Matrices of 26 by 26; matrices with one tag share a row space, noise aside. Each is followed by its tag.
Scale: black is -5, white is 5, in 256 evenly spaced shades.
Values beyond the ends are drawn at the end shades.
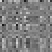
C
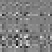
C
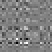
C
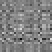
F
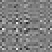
C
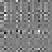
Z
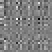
Z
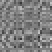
F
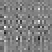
Z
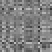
F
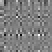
Z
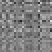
F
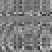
F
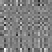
Z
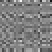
F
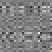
F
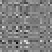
C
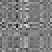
C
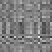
F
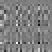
Z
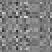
C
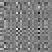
Z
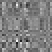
C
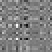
C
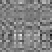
F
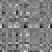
C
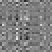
C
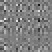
Z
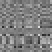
F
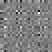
Z
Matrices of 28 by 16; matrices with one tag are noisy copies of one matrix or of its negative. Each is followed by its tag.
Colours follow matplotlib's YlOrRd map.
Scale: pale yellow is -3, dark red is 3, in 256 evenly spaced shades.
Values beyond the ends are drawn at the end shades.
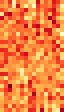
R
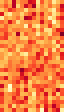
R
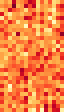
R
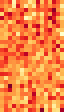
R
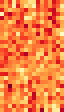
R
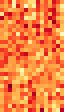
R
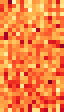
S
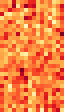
R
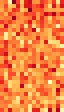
S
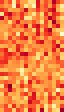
R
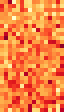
S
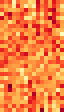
R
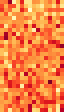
S
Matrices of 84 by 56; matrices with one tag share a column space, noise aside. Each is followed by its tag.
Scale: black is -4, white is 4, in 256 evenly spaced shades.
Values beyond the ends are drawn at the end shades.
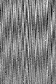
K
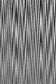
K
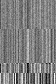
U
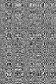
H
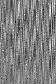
K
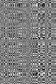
H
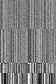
U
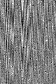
K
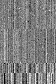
U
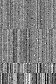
U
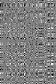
H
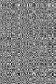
H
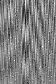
K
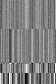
U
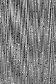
K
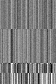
U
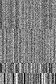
U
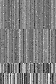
U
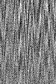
K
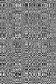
H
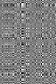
H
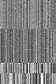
U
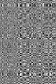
H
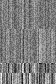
U
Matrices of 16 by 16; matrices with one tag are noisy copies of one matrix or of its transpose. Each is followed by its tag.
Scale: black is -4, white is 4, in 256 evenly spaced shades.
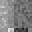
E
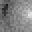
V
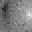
V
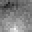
V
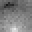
V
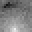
V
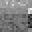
E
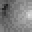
V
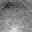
V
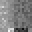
E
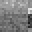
E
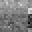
E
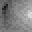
V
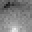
V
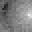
V
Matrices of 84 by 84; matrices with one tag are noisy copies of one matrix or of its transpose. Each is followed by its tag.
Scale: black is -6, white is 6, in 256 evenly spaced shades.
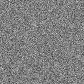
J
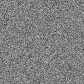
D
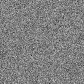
D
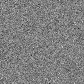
D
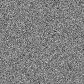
D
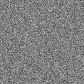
J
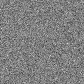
J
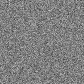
J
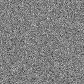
J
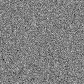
J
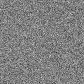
J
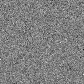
D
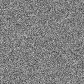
J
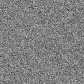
J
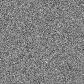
D
